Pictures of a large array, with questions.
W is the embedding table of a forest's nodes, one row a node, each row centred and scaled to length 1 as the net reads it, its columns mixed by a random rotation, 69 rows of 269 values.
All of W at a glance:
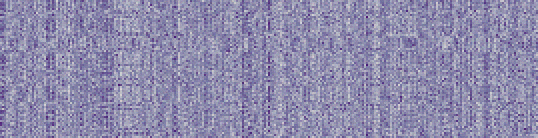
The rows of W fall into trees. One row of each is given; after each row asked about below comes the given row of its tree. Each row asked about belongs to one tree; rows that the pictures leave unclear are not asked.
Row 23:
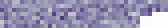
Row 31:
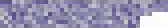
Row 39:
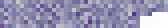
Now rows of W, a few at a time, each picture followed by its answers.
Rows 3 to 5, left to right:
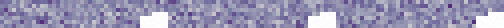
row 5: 23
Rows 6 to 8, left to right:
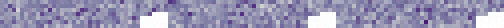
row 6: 39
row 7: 31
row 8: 39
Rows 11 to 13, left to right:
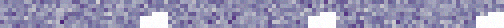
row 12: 31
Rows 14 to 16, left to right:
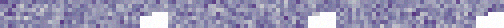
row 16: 39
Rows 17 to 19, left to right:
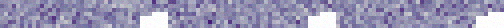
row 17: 39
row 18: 31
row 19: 23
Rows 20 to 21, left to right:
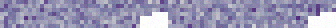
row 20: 23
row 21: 23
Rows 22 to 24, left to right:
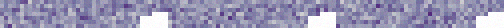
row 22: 23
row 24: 39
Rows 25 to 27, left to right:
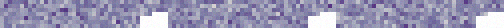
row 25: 23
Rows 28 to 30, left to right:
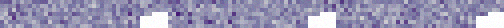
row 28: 31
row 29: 31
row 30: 31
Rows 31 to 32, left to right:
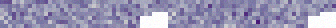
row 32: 39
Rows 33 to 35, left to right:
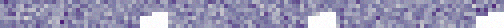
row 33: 31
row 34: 31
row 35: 23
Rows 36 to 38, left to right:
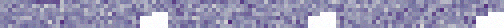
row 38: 23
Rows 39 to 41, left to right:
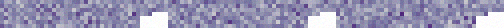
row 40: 31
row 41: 23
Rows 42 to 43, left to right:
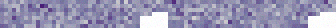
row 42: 39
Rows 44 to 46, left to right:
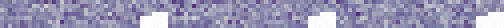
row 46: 31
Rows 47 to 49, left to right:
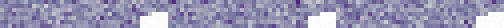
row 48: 31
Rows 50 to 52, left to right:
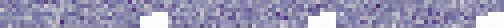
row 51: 23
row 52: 39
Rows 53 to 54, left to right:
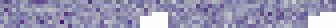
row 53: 31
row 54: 39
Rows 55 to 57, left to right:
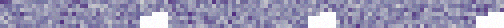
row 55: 31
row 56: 31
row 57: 23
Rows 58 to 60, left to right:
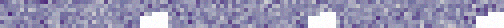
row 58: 31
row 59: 31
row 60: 23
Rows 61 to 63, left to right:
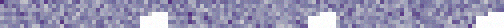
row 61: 31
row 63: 23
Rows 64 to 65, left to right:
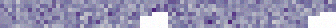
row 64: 39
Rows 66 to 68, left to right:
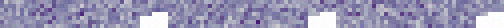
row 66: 39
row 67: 39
